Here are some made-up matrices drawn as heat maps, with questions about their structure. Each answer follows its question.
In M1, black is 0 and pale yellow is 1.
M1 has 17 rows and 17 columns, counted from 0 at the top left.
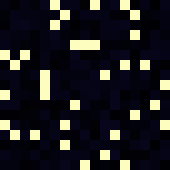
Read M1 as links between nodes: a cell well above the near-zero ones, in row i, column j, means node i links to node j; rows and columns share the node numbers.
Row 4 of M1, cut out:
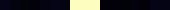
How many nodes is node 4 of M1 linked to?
3
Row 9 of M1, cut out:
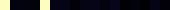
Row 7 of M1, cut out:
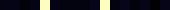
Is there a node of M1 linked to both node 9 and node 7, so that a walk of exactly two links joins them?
yes
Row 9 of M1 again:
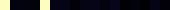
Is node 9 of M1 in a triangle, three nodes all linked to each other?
no
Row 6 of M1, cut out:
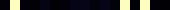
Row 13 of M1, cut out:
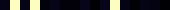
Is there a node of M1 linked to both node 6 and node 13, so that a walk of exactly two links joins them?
yes
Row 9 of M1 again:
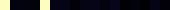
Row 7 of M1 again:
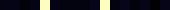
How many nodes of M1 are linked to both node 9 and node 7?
1
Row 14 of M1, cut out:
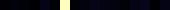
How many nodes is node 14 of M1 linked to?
1
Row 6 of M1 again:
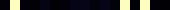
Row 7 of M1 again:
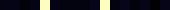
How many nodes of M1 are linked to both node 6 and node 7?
0
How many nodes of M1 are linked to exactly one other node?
5
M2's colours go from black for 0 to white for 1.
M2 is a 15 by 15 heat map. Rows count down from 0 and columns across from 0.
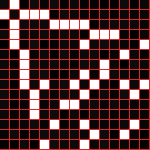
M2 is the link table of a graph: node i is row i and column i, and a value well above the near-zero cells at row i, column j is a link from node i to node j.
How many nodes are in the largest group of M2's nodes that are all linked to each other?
3
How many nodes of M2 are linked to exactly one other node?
2
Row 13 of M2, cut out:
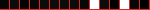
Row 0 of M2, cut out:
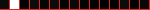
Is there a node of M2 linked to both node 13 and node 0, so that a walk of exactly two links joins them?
no
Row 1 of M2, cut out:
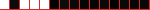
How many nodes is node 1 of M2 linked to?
4
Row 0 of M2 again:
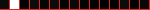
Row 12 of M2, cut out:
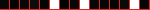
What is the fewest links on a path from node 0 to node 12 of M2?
4
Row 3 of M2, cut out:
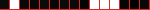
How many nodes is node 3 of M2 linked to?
4
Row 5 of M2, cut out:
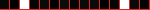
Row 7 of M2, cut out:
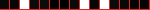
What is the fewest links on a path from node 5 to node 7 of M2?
2
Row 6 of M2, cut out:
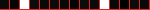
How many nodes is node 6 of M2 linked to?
2
